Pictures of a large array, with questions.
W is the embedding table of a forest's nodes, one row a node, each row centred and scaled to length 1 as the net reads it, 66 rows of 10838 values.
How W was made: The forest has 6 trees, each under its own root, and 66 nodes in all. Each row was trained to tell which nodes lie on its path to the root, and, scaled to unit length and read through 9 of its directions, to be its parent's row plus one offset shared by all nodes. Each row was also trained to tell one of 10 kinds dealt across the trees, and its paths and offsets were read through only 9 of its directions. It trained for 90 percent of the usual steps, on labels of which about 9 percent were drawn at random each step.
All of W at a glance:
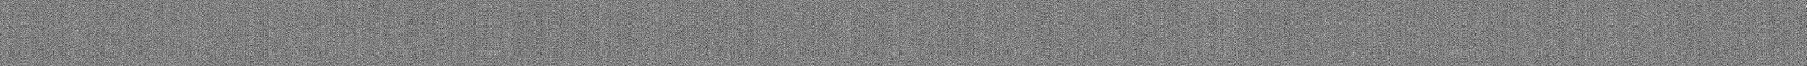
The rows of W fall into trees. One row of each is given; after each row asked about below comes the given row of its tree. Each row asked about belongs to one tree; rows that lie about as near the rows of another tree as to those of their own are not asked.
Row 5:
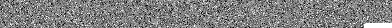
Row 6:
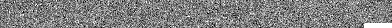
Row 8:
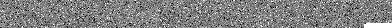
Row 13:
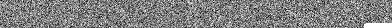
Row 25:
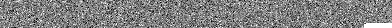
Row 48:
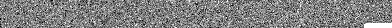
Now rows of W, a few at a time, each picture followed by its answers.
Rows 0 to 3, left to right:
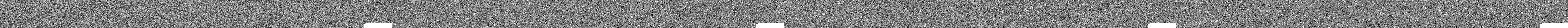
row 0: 48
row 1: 8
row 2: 13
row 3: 25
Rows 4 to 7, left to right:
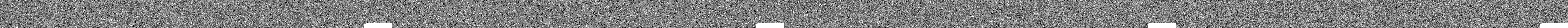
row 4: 6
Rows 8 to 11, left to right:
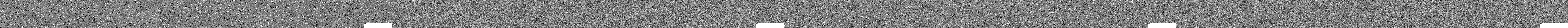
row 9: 13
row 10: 25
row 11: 25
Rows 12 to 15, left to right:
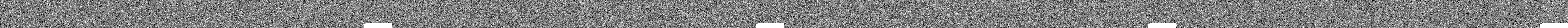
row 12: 48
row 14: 6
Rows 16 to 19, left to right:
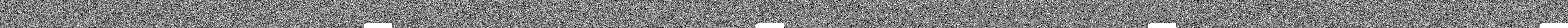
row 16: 48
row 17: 48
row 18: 25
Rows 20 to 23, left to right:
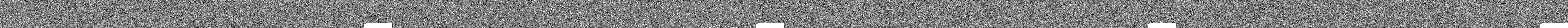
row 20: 25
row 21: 48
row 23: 48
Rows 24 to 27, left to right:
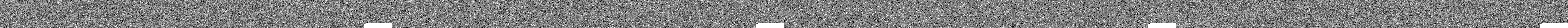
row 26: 8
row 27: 25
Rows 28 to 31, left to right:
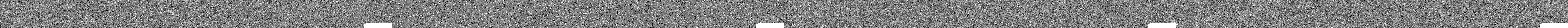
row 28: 48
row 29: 6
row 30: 5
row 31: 25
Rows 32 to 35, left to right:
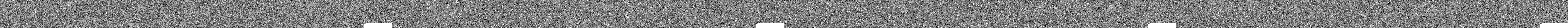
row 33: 5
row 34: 13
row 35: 5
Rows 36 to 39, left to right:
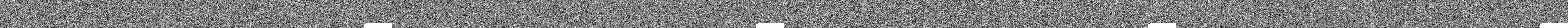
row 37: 8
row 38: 25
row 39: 13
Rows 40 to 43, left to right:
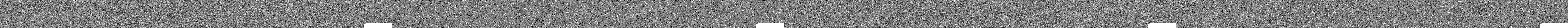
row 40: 25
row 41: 5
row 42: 48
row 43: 25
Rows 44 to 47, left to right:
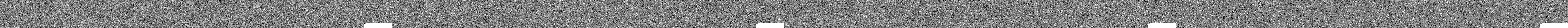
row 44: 13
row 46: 6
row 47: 25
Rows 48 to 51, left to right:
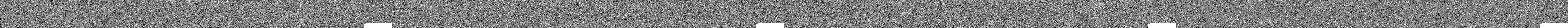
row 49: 5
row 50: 6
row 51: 48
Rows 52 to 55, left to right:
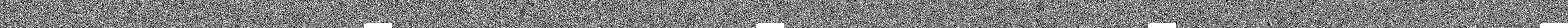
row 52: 6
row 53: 6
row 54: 6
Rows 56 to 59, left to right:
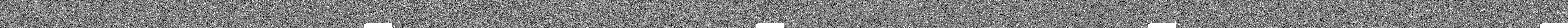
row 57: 48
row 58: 8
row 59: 5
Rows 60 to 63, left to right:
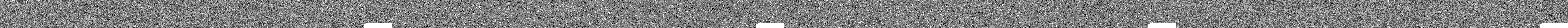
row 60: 48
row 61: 8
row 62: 8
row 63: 48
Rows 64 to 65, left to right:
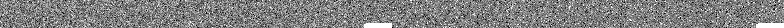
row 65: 8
